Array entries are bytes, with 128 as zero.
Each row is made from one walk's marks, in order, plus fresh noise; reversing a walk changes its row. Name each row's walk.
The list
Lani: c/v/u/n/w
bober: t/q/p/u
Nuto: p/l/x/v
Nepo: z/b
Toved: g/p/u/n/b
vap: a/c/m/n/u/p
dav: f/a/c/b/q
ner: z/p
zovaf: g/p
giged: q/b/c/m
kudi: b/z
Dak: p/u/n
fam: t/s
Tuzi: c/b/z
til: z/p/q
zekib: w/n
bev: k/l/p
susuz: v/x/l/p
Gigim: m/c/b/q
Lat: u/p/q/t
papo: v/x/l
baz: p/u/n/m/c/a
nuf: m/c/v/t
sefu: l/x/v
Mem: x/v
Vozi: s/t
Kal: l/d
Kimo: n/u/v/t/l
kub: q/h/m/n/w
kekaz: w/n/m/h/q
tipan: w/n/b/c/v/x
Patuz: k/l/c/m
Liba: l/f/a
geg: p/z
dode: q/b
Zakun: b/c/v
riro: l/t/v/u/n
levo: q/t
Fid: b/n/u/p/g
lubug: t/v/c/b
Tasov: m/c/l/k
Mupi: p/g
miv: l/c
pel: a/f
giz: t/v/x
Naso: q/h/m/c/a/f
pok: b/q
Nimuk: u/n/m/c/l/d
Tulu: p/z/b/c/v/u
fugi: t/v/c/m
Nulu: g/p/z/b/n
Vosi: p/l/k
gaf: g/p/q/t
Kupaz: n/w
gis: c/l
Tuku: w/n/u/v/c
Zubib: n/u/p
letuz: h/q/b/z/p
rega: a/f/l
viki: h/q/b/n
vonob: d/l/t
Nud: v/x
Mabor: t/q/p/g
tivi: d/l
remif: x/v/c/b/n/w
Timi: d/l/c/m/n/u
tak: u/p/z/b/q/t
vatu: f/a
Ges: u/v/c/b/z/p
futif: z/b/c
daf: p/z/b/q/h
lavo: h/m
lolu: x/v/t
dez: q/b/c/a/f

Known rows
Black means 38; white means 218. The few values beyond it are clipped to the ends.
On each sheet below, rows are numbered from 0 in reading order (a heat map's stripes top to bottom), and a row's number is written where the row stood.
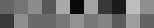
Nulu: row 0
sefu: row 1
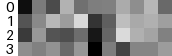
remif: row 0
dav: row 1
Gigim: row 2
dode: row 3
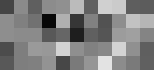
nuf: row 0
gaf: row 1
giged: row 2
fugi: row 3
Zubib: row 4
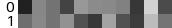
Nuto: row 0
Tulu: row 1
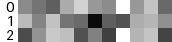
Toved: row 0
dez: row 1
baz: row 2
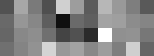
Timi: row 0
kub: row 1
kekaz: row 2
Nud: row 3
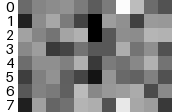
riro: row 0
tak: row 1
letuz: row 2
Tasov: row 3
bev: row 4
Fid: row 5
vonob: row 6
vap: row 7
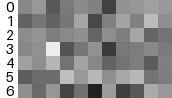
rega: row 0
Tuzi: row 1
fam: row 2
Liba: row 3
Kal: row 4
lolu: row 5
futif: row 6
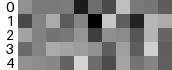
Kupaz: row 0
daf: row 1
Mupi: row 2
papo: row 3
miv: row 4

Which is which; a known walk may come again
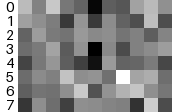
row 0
dez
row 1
Vosi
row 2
tivi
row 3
pok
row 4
Fid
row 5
Dak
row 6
lubug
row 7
Nuto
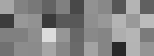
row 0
Mupi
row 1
Lat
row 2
giz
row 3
geg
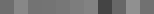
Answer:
Zakun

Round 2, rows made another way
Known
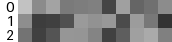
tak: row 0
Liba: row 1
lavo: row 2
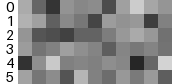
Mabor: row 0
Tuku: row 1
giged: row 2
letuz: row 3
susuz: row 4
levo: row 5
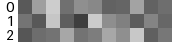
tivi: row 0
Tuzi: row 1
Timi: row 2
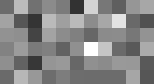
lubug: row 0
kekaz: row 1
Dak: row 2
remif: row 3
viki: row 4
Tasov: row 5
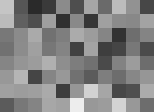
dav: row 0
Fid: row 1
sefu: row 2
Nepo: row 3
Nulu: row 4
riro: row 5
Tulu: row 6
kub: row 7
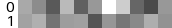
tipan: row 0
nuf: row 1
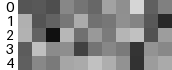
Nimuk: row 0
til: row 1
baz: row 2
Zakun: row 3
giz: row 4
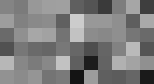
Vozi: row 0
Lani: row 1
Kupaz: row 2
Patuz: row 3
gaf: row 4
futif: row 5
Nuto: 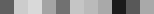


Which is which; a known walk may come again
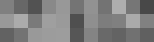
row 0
zekib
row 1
nuf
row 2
ner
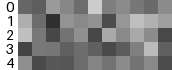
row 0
geg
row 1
Mabor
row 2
Gigim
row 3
Patuz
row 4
pok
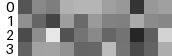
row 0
giz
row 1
Mupi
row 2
papo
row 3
Ges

